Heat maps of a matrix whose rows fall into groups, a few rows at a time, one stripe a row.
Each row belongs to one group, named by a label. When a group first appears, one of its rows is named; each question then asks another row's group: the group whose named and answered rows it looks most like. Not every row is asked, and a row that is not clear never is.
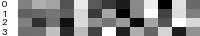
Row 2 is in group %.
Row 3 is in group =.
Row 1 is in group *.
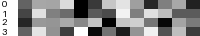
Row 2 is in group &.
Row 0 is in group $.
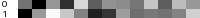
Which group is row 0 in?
%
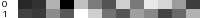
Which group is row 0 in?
%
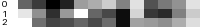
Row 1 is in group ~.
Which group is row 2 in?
~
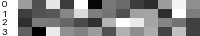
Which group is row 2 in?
$
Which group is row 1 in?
*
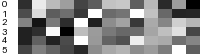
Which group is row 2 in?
%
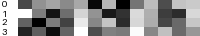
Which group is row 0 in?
*
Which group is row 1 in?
~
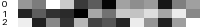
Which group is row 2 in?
~
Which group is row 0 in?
&
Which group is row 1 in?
$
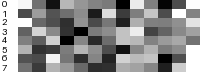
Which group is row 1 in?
*
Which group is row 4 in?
%
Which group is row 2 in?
~
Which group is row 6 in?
&
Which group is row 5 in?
~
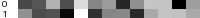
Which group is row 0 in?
=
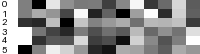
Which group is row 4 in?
~
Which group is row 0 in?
&
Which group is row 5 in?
&
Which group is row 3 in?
~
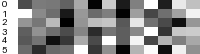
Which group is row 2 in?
=
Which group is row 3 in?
*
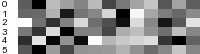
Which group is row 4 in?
$
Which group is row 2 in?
~
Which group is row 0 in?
&
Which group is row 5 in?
%
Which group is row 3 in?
%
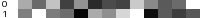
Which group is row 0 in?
~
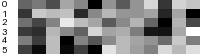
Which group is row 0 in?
*
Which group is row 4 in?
%
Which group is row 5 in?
%
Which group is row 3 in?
&
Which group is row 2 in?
&
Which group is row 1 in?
$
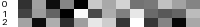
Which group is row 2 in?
=
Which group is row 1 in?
=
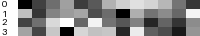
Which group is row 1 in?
~
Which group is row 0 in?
$
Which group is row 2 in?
&
